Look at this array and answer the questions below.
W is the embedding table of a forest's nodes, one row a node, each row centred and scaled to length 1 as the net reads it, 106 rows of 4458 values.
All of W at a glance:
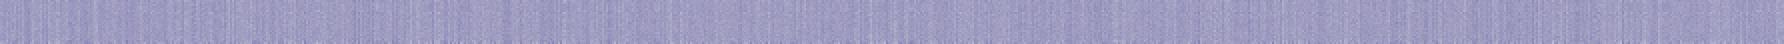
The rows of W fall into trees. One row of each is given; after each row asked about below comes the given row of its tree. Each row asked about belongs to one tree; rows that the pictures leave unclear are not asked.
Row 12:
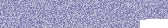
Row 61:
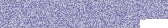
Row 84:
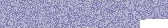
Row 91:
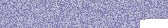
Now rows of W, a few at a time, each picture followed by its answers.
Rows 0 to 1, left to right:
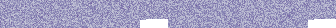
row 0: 91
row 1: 61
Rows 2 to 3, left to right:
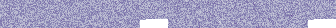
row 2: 61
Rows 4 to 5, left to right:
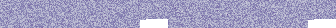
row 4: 61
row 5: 91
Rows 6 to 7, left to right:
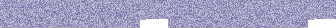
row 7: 61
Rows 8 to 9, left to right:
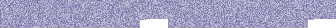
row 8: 12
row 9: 84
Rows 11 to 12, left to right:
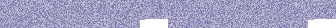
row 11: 12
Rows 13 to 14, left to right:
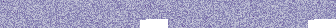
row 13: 84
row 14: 91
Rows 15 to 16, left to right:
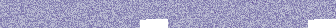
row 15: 61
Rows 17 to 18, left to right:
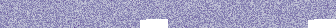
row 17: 84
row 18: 12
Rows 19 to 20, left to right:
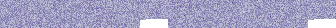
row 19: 12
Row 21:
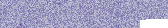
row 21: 12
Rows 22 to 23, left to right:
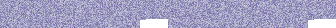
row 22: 84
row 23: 91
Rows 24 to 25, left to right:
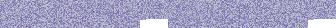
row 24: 12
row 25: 12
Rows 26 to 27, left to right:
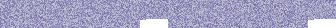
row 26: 91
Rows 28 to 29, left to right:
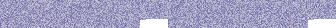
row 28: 12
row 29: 12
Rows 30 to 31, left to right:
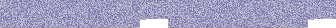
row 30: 61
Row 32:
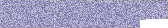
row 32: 61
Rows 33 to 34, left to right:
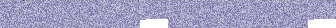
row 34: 61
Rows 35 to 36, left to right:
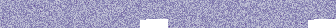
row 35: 61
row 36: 91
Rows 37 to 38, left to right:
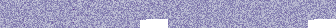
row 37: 91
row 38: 12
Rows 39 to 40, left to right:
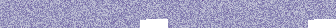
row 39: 61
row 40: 84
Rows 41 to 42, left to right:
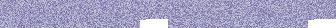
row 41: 12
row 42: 91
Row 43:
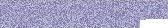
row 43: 12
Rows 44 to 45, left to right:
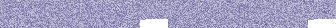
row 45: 12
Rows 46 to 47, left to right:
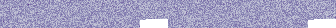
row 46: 61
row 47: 61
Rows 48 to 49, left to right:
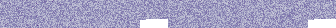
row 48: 91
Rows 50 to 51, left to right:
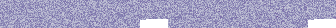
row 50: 61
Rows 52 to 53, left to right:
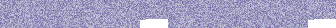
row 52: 91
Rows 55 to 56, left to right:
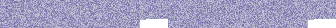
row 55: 61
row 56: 12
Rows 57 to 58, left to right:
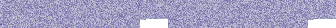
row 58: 12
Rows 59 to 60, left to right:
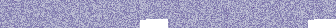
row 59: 61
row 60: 84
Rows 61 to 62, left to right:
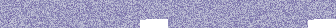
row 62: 61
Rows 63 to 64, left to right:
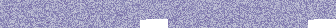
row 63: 61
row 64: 12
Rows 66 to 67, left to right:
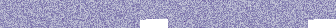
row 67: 84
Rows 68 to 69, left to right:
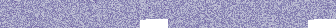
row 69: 12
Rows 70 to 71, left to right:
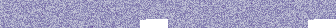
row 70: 61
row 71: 84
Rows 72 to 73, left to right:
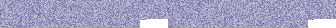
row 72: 12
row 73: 84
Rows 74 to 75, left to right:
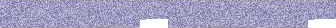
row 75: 91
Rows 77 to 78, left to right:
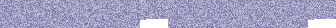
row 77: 61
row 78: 61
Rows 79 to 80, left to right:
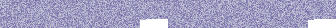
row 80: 84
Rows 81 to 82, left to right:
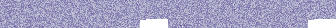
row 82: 12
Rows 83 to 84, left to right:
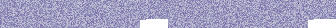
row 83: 91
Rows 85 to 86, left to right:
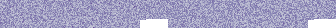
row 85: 91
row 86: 91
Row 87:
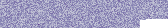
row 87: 61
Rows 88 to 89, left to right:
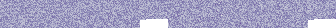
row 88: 61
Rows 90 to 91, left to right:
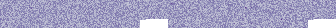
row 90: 12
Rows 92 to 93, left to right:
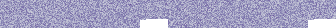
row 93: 12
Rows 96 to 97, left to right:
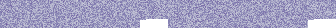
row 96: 84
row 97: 61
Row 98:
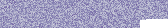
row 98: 61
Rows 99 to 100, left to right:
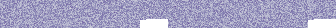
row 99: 91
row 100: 61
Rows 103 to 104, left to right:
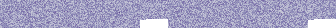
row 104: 61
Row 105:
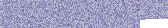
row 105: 61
